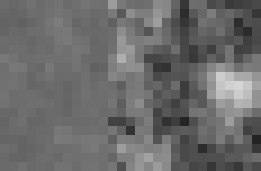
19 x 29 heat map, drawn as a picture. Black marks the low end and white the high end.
Grain: blotchy. Seam: vertical, 40% of the way across, the left part calmer. Ninth with the highest average: middle right. Slope: none.
